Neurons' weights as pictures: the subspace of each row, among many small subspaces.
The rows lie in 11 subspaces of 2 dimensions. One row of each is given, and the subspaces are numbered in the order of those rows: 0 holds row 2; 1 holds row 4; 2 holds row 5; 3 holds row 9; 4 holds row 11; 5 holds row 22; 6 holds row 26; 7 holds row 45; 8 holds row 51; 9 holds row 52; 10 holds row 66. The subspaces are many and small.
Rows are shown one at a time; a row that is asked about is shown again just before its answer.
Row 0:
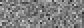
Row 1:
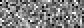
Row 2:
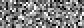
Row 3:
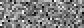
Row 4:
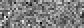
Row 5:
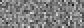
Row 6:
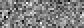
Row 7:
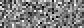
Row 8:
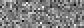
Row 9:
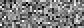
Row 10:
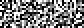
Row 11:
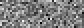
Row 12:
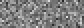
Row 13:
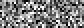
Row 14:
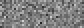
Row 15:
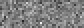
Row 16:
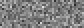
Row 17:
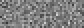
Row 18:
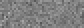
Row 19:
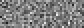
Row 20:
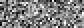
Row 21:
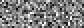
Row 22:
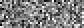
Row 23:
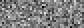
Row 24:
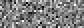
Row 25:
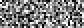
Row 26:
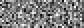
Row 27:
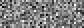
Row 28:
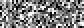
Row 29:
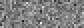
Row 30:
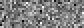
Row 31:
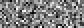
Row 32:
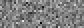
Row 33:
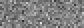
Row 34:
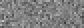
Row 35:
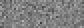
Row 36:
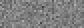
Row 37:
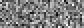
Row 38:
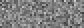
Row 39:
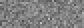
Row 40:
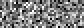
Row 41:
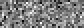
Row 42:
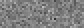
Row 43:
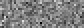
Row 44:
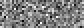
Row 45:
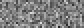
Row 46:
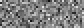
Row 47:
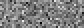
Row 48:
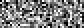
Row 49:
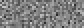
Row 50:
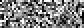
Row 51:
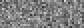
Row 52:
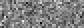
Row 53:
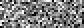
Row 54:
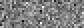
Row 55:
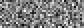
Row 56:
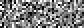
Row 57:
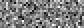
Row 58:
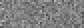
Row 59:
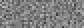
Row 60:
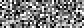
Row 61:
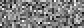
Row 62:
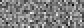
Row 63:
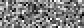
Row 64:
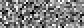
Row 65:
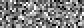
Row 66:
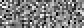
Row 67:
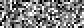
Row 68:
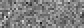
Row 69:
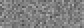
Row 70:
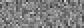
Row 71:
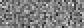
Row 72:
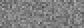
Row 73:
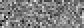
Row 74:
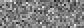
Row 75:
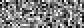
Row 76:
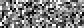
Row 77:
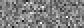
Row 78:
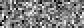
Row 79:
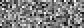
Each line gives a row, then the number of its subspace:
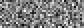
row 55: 6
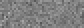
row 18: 1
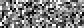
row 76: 9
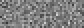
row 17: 10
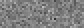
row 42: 8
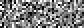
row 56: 7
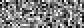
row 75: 8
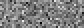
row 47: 0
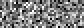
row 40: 5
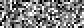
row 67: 5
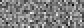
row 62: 2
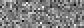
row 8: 3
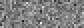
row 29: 5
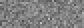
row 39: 4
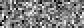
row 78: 9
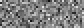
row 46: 4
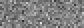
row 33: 0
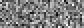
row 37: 7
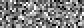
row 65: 0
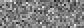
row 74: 8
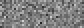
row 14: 6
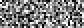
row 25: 2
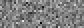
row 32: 7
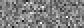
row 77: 2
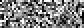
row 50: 1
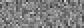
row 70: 8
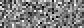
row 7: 7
